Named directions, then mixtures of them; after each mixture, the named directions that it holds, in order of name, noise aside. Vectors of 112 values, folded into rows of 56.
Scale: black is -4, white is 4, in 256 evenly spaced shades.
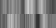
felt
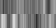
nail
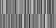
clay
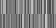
clay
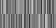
clay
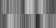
felt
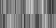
clay, felt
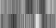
felt, nail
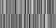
clay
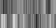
nail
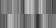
felt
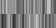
clay, nail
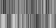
clay, nail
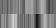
felt, nail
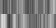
felt, nail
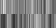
clay, nail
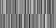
clay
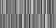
clay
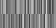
clay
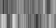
nail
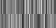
clay, felt
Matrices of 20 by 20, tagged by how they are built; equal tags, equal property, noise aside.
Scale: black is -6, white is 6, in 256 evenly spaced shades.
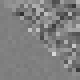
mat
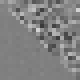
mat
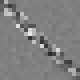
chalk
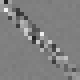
chalk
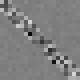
chalk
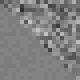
mat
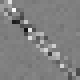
chalk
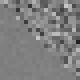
mat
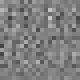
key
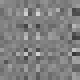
key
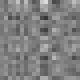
key
